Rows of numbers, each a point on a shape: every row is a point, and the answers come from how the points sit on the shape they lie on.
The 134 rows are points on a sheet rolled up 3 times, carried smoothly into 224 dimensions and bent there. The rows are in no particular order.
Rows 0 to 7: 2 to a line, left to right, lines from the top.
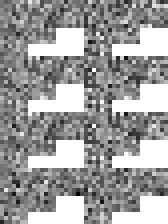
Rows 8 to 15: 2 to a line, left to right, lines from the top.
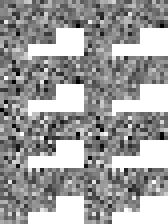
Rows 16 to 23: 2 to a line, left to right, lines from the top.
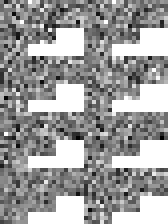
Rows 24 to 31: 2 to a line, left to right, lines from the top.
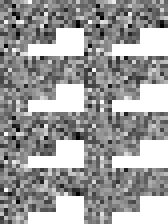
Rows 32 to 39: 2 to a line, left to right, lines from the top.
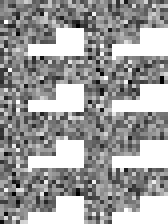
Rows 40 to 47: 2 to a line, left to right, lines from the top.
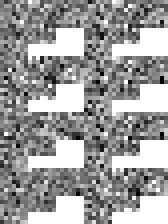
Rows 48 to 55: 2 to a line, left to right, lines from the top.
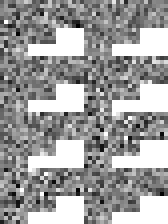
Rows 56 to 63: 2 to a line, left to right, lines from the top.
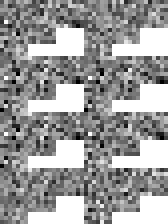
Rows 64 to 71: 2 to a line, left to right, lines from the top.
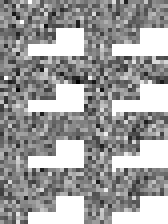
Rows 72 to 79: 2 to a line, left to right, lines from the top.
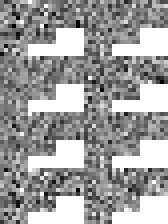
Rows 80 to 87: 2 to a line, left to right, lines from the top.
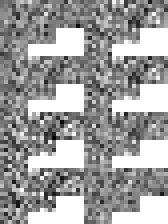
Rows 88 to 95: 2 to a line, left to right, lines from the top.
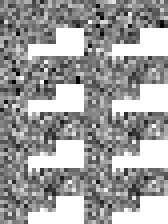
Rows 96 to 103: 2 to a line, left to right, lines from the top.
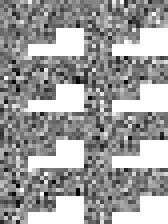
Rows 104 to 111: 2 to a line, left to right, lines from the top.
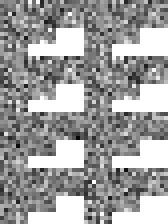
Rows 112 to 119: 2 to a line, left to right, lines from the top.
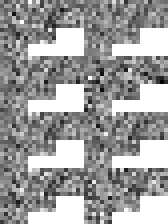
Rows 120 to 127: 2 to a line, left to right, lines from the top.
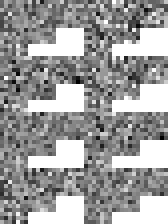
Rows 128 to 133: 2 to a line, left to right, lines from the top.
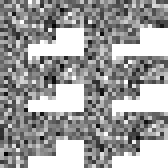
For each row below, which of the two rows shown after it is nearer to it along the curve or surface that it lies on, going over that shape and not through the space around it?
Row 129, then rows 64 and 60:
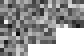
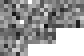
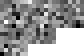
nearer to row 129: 60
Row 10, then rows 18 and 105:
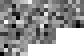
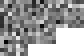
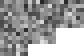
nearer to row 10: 18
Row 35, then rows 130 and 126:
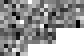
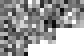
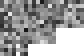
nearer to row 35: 130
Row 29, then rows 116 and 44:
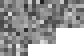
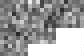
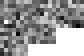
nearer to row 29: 116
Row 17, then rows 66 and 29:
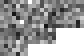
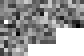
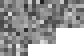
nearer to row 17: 29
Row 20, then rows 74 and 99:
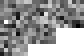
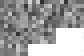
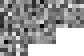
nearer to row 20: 99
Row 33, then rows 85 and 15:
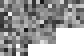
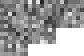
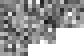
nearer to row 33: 15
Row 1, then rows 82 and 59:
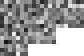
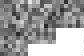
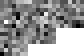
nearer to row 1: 59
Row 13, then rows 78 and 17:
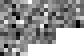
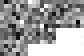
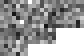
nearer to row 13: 78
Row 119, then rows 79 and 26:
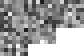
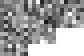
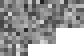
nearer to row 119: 79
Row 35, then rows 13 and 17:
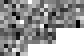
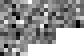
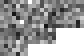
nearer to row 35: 13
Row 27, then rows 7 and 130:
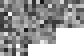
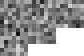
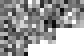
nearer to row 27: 7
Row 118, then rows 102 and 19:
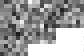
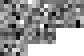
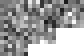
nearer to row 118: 19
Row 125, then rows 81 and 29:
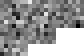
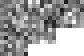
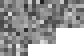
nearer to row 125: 81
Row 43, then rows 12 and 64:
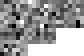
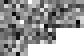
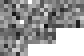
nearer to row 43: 12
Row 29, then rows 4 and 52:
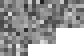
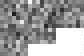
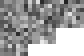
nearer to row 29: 52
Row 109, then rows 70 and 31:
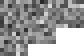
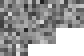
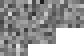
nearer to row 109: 70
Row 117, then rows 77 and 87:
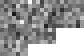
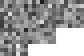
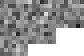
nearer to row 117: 87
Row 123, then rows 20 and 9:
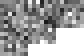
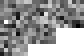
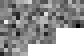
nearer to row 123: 9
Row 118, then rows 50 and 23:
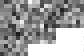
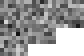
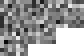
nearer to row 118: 50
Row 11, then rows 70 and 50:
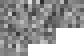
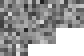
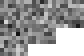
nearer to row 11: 70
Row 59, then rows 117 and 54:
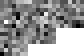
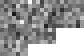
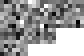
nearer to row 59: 54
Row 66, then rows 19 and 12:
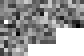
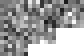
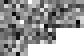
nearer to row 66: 12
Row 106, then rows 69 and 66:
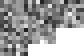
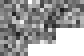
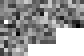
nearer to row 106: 69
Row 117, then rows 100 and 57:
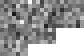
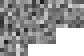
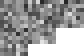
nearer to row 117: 57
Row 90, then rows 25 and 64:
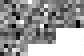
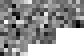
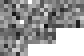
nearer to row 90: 25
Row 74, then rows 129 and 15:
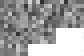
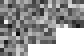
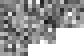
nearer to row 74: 15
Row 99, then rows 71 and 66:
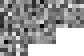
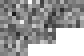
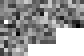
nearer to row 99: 66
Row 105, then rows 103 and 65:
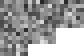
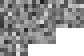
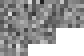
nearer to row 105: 103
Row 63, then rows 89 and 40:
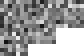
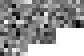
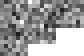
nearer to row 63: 89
